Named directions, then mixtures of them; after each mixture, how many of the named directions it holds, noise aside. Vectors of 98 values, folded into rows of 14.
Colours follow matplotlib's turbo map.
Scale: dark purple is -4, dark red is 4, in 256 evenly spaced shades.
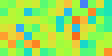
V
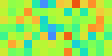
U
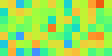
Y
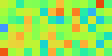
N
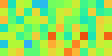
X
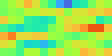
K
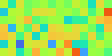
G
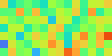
two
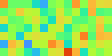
three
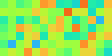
two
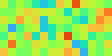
two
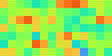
three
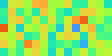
three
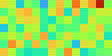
three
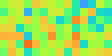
two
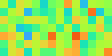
two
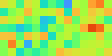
three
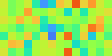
one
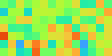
two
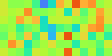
one
